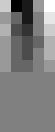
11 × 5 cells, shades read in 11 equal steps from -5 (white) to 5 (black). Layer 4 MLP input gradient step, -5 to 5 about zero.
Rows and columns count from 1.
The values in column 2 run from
0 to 5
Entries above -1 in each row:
2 3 3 3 3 3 5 5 5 5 5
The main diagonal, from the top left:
-3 1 3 1 -2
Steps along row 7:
same same same same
